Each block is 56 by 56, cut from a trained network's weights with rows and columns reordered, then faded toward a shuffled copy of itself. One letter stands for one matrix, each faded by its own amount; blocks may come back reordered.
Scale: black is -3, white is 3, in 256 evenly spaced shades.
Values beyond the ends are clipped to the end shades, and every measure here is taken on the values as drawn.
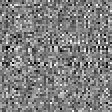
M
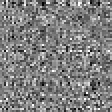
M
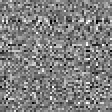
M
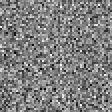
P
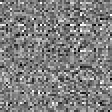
M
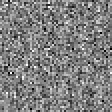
P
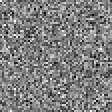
P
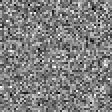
P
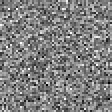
P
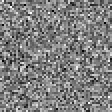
P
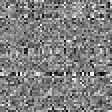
M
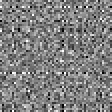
M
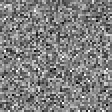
P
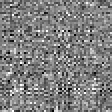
M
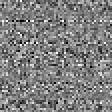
M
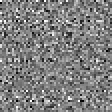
M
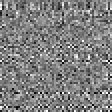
M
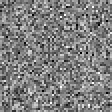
P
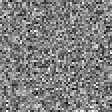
P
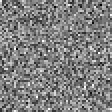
P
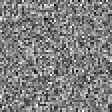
P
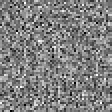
P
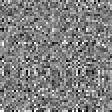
M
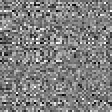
M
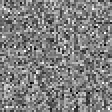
P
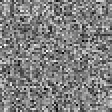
P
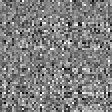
M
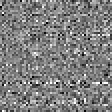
M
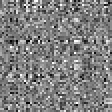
M
